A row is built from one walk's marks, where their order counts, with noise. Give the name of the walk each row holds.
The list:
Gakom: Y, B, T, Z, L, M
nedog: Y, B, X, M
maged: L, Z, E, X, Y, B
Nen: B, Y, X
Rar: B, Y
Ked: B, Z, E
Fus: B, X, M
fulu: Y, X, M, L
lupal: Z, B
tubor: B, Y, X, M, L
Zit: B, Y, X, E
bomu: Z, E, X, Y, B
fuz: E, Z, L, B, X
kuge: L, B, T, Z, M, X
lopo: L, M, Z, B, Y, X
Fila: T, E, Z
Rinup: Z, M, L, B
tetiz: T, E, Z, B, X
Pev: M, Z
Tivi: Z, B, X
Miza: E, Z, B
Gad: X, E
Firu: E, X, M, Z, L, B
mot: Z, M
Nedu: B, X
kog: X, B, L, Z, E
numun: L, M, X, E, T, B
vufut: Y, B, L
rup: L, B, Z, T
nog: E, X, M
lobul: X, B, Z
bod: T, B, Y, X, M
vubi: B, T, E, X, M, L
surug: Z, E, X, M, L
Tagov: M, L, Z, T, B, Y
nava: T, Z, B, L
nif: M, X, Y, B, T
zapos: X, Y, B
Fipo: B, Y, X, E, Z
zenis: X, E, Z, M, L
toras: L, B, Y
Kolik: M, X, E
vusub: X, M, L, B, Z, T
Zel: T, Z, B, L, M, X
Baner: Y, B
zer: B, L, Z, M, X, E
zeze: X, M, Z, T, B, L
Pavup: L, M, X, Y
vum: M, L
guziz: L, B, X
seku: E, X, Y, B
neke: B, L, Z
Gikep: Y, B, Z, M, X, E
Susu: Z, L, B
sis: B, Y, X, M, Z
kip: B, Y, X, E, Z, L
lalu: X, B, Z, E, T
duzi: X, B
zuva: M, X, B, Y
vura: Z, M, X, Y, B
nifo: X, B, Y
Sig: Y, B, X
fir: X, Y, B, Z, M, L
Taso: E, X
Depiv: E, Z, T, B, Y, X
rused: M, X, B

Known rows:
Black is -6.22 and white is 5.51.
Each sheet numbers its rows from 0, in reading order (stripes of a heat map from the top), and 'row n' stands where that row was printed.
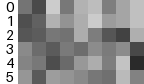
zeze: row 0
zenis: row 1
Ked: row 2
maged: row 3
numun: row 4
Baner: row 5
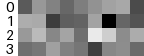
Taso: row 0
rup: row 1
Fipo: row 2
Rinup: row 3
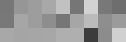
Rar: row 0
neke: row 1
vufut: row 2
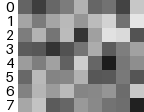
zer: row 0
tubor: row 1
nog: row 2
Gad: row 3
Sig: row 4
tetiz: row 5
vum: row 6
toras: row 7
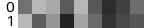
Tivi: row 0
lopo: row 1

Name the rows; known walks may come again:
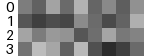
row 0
Nen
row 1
kog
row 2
vura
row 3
Tivi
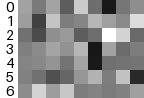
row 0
Sig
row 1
fir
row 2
Firu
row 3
Tagov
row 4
Zel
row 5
numun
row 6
nava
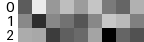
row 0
surug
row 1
zapos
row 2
rup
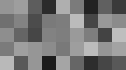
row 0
guziz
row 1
lalu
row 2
Zit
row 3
neke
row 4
lopo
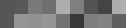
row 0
Ked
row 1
Susu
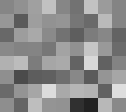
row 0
Fus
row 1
Baner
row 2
lupal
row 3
nifo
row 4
zuva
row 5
vusub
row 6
kip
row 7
Gakom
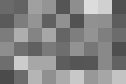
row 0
Miza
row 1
fuz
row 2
bomu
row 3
maged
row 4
mot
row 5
zenis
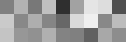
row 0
nog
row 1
sis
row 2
nedog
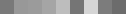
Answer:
Rar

